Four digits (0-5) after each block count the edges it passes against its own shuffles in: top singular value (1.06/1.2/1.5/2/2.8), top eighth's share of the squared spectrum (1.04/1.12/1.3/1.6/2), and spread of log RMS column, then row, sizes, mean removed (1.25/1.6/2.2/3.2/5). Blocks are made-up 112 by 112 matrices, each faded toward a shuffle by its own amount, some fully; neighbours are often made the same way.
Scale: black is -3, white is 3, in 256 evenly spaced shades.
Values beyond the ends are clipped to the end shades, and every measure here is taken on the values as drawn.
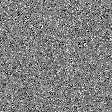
2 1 0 0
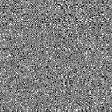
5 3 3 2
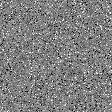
0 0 0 0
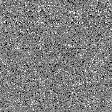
1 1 0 3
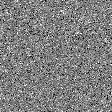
1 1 0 0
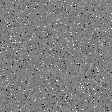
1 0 0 0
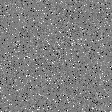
0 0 0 0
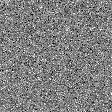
0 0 0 0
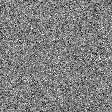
0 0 0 0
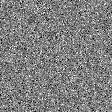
0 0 0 0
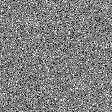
1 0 0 0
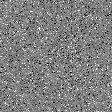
2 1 0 0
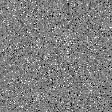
3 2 1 0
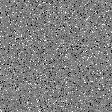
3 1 0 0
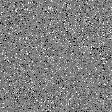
3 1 0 0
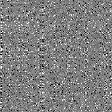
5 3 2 2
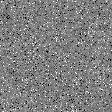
3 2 0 0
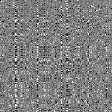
5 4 3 3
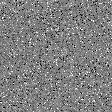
0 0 0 0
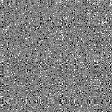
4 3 3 2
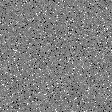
0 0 0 0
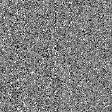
1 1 3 0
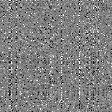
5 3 3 1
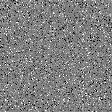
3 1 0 0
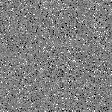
3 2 1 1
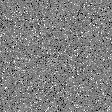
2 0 0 0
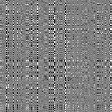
5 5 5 4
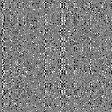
5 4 3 2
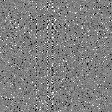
4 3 2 1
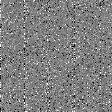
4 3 3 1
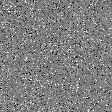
1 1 0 0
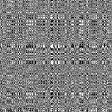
5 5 4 4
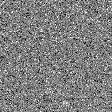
2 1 0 0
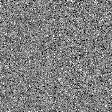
0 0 2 0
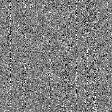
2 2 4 0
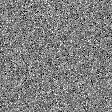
1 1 0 0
